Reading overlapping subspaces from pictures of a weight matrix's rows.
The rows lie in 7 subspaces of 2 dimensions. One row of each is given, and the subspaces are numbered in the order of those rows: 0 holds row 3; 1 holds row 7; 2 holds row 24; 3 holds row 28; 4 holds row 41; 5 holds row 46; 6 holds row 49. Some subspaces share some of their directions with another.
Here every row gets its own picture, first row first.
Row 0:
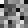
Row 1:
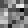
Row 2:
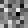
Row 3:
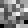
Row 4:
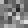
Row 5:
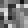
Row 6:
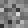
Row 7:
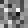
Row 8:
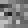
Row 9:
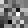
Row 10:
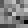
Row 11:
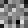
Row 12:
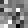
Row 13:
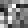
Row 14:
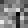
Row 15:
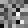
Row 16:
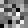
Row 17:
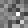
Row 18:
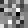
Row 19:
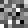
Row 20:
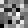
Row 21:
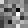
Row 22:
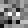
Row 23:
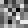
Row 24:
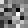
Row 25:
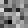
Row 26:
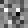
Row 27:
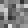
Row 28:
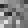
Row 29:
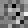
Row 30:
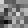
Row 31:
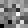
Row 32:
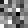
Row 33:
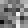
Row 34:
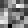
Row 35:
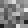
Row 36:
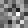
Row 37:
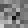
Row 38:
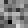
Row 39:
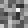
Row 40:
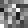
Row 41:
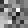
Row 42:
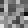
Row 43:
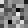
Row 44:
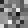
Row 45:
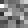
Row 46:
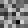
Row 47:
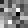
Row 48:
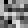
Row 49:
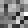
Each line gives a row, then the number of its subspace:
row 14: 2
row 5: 1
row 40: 1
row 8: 3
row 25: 5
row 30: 4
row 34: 4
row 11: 2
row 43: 3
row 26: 1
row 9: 4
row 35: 0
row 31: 0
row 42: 6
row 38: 5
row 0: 3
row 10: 0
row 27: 1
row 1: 4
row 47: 2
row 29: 6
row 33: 2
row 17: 6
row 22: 3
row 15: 5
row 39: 4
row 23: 0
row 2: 1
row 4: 0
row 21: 2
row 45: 3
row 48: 5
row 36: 6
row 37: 3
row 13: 1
